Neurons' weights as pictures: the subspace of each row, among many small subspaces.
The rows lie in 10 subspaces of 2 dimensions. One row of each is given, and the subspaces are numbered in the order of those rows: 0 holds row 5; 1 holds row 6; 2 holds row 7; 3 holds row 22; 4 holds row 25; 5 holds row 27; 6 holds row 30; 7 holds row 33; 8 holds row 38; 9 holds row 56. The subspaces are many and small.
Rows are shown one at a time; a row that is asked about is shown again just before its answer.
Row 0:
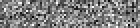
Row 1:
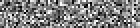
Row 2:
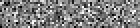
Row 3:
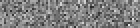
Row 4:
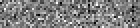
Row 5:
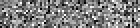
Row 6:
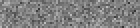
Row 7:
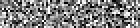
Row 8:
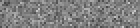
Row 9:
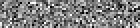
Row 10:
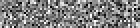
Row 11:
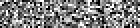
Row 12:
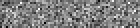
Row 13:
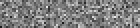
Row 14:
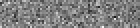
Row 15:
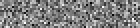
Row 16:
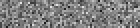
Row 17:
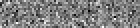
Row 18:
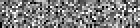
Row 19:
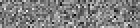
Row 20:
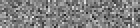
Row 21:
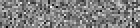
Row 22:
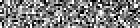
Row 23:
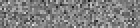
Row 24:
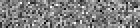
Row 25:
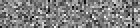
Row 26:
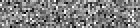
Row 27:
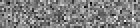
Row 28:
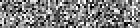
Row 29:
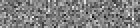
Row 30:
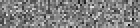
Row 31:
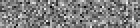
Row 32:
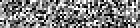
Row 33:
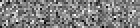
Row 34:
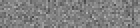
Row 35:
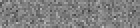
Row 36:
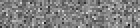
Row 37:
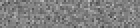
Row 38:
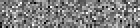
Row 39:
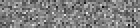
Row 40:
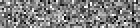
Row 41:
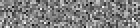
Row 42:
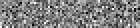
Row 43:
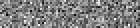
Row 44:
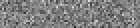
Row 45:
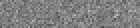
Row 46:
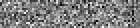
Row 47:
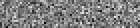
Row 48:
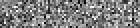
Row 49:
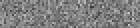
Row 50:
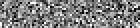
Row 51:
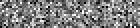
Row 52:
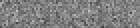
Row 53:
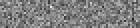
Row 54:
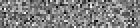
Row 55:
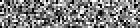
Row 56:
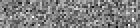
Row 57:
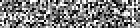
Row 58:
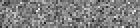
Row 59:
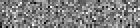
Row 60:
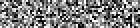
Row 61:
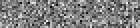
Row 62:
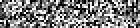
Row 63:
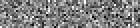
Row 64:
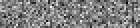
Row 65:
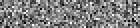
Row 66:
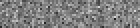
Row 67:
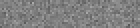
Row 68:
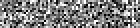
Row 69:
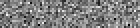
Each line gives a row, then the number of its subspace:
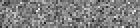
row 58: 1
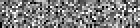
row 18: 8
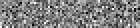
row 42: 8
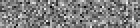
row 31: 3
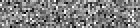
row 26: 7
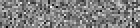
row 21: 5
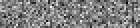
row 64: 3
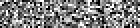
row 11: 2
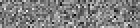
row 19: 6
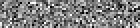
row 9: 5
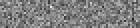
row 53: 5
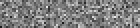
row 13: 4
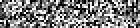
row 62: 9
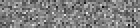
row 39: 7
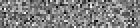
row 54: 2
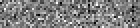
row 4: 9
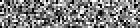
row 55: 3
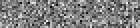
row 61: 3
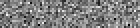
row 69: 9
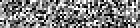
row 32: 9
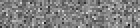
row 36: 0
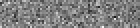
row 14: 0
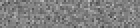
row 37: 2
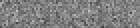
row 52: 7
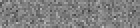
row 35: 7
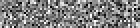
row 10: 8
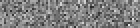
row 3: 6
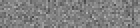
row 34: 4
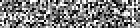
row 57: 0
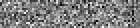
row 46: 0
